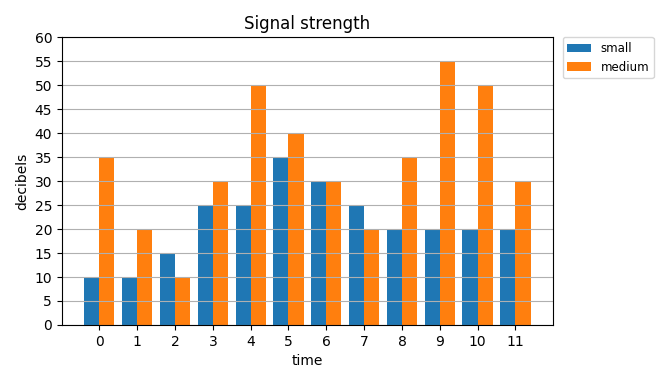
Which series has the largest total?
medium
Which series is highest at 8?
medium
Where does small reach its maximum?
5
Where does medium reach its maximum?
9
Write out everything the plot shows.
Title: Signal strength
x-axis: time, ticks 0 1 2 3 4 5 6 7 8 9 10 11
y-axis: decibels, ticks 0 5 10 15 20 25 30 35 40 45 50 55 60
Legend: small, medium
Values:
small: 10 10 15 25 25 35 30 25 20 20 20 20
medium: 35 20 10 30 50 40 30 20 35 55 50 30
